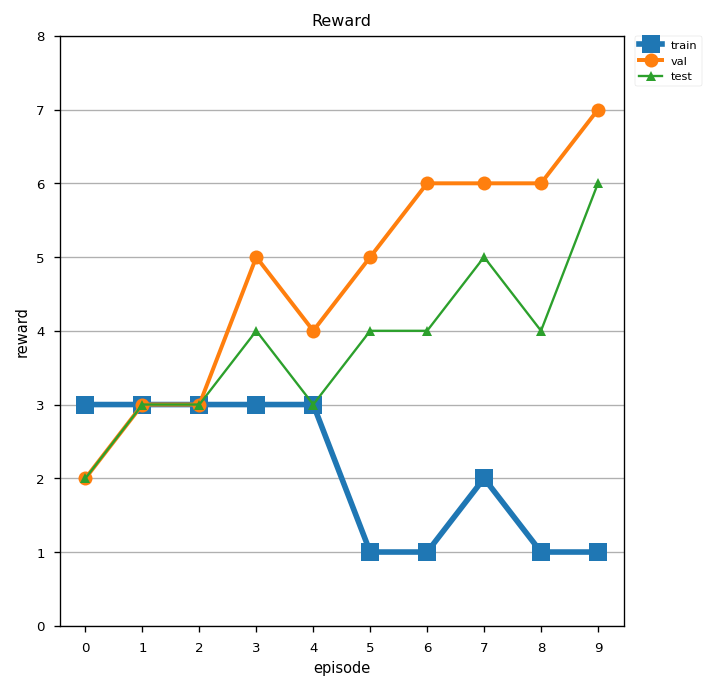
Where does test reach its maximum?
9
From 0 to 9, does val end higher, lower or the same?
higher
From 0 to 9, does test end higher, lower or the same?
higher
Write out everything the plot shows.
Title: Reward
x-axis: episode, ticks 0 1 2 3 4 5 6 7 8 9
y-axis: reward, ticks 0 1 2 3 4 5 6 7 8
Legend: train, val, test
Values:
train: 3 3 3 3 3 1 1 2 1 1
val: 2 3 3 5 4 5 6 6 6 7
test: 2 3 3 4 3 4 4 5 4 6
